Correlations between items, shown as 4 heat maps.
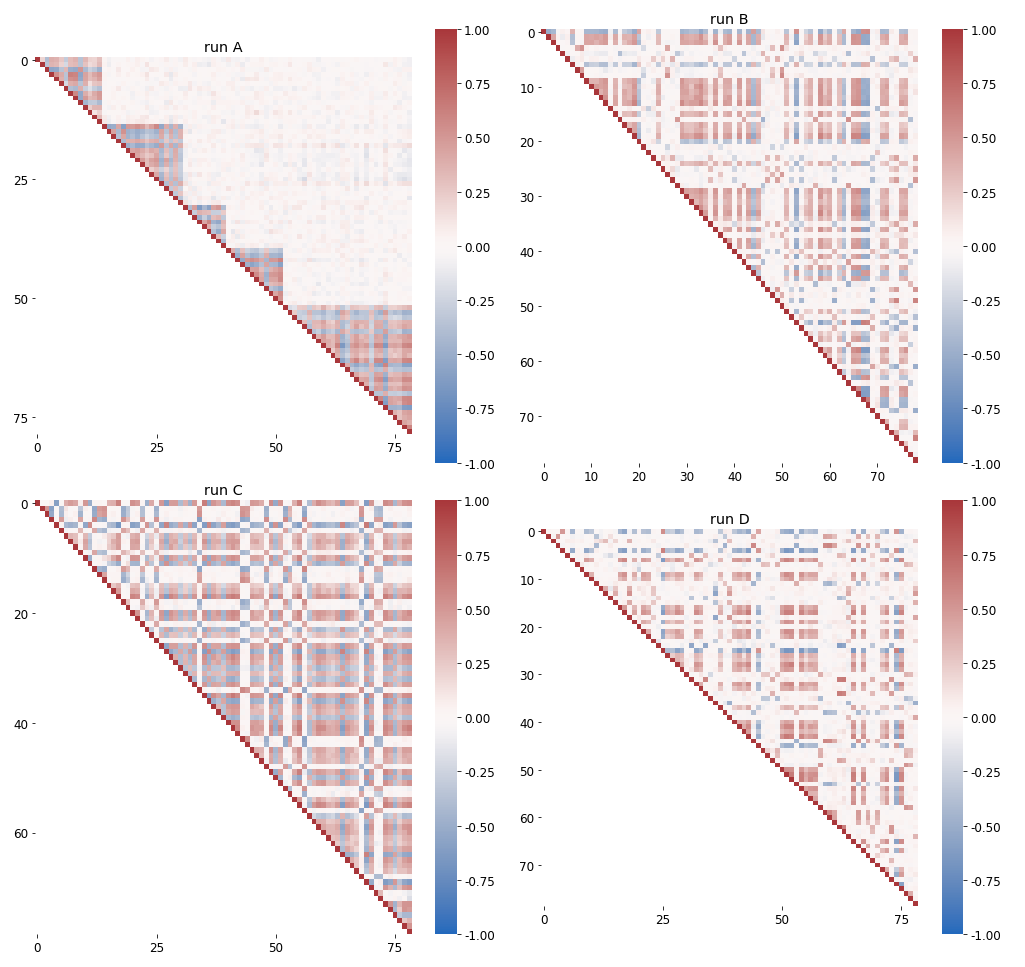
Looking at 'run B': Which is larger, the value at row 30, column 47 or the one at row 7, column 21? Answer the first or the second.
the first
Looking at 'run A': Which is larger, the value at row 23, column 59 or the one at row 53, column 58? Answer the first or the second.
the first
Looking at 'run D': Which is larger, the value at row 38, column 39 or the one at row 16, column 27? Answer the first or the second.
the second
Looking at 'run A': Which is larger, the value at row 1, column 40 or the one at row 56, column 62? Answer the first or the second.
the second
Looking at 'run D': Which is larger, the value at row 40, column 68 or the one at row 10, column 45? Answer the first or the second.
the first
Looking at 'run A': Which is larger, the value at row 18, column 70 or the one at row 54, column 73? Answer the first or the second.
the second
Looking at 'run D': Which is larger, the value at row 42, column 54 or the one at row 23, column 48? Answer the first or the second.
the first
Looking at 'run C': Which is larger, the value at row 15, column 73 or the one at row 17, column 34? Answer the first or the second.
the first
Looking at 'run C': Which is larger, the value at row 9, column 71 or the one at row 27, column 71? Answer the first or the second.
the first
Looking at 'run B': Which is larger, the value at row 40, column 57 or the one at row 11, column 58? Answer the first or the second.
the second
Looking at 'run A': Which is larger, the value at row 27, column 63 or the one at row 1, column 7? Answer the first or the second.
the second
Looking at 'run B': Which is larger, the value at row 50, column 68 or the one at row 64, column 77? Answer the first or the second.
the first
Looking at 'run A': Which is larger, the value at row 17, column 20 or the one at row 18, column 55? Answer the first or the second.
the first
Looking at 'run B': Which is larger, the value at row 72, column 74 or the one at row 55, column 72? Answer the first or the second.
the second
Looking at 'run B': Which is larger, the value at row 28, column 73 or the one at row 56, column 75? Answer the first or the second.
the second
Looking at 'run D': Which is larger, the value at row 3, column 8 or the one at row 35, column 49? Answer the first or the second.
the first
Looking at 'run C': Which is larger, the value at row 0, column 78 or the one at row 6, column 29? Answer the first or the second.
the first
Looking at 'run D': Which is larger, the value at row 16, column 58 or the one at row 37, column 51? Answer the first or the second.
the second
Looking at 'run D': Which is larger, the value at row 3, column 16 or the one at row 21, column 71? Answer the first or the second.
the second
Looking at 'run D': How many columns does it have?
79
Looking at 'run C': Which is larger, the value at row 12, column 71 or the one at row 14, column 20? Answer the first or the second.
the first
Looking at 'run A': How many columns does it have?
79
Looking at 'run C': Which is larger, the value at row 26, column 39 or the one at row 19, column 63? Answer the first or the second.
the second
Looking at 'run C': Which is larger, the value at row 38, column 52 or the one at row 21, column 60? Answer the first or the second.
the second
